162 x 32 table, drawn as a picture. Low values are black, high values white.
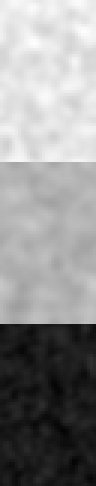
It is made of 3 by 1 panels. Panel 1,1: very high, blotchy, faint in contrast. Panel 2,1: high, blotchy, faint in contrast. Panel 3,1: very low, blotchy, faint in contrast.
